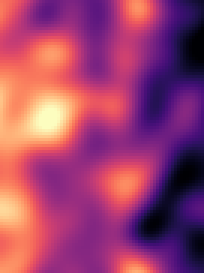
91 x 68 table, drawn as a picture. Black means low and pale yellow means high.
Lone odd cells: none. Grain: smooth. Slope: up to the left. Ninth with the highest average: middle left. Odd rows or columns: none.
